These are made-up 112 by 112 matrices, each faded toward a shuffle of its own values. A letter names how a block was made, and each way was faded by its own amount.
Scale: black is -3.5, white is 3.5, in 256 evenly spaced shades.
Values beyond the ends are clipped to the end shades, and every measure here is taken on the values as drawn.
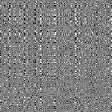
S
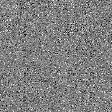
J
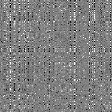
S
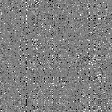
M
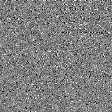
J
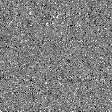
J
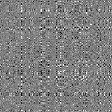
S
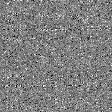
J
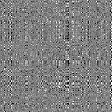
S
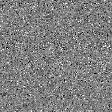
J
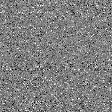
J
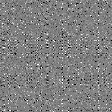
M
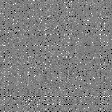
M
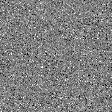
J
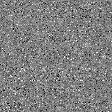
J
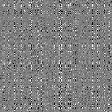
S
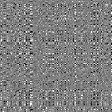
S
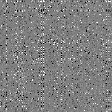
M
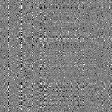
S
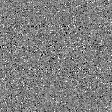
J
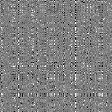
S
